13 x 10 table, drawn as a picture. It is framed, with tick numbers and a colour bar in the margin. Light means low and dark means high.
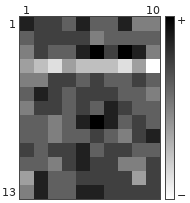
Roughest part: top right. Odd lines: row 4. Ninth with the lowest average: top right.
